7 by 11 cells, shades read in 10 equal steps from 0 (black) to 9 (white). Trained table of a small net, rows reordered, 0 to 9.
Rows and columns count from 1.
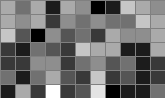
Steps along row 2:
down up down up down up down same up down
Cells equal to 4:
11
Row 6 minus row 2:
-2 -4 -2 4 -2 -2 2 -2 -1 -6 -4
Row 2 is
6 5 6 2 5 4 5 4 4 7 6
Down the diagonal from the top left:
6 5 0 3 2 2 8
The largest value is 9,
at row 7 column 4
